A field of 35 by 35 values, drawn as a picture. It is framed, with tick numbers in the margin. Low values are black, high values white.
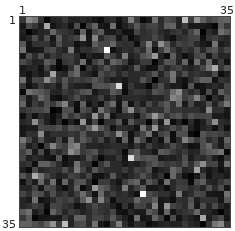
Slope: none. Seam: none. Histogram: skewed, a long tail of high values. Stripes: none. Grain: fine. Symmetry: a half turn.
